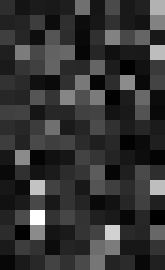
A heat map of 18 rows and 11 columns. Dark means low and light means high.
The texture is fine-grained noise. There is no overall slope. Neither half mirrors the other. Overall the values sit about 20% of the way up the scale. Most values sit low, with a long tail of high ones. There is no seam.
